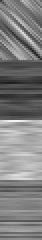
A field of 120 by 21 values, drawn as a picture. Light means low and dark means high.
It is made of 4 by 1 panels. Panel 1,1: middling, slanting down to the right, strong in contrast. Panel 2,1: high, streaked across. Panel 3,1: low, streaked across. Panel 4,1: middling, streaked across.
